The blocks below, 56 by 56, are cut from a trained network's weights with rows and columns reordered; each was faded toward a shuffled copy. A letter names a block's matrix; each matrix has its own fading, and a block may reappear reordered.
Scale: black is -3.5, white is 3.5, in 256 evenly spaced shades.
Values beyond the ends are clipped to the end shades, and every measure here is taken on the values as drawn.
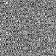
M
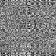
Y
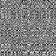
Y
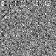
M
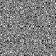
M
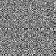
Y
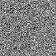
M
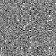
M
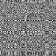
Y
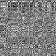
Y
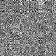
M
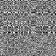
Y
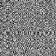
Y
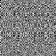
Y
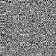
M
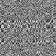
Y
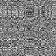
Y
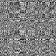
Y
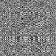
Y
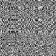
Y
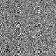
M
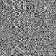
M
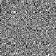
M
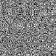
M
